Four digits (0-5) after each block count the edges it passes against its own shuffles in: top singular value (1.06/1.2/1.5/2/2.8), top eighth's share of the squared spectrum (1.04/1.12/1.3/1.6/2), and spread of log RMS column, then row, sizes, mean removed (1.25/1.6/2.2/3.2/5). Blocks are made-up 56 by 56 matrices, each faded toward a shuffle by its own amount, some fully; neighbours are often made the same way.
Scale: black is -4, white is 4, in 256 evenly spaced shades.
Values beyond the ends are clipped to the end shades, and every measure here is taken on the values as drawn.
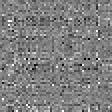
4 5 3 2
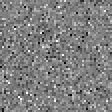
1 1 0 0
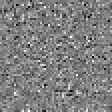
3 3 2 2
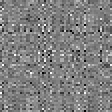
4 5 3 3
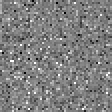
2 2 0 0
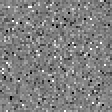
0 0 0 0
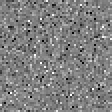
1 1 0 0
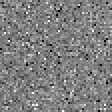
0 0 0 0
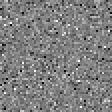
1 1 0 0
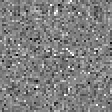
3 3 1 1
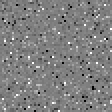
0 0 0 0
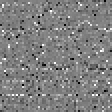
3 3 1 1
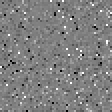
1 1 0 0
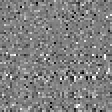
4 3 1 2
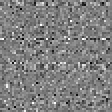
4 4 2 2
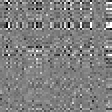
5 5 3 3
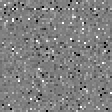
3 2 0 1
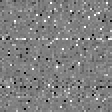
3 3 0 1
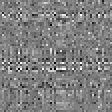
4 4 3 3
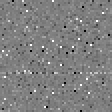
2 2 0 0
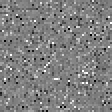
1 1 0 0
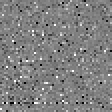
3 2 0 1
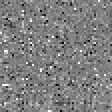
3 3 1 1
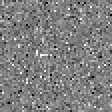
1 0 1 0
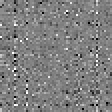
4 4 2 2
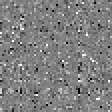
3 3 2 1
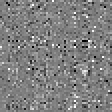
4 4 2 2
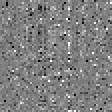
3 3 1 1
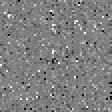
2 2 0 0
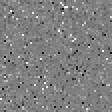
0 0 0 0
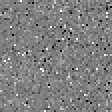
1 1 0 0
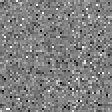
2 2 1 0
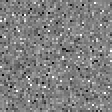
1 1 0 0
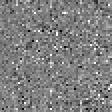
3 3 1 1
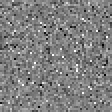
2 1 0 0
